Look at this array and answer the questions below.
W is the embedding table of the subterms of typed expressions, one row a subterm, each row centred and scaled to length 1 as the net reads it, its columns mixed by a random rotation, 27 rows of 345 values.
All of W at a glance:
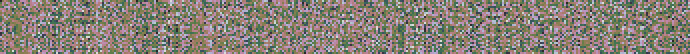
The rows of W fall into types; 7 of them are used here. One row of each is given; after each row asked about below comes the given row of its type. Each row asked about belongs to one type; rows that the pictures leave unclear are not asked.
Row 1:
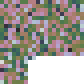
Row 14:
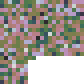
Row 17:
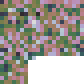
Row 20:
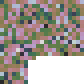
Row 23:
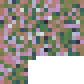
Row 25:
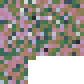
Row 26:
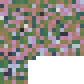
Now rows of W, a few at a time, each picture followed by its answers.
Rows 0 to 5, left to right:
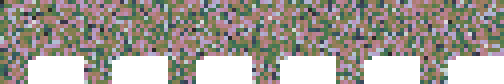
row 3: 1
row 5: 14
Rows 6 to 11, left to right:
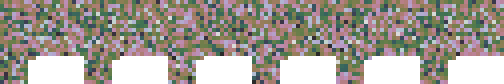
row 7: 26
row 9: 20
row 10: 17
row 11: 26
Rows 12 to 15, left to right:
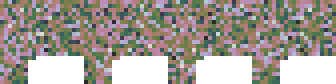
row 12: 23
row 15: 23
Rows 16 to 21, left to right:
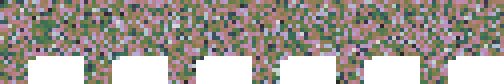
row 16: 25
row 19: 14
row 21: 14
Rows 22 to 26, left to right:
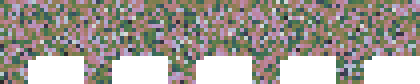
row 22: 20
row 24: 17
